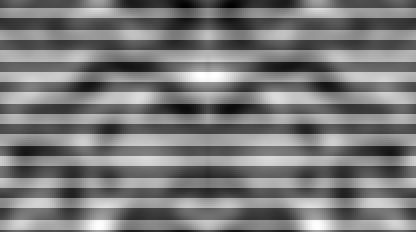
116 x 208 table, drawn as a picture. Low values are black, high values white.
The ninth with the lowest average is the top middle. No overall slope runs across the table. No lone cell stands out from its neighbours. The left and right halves mirror each other. Horizontal stripes repeat 11 times down the table. On average the colour sits 50% of the way up the scale.
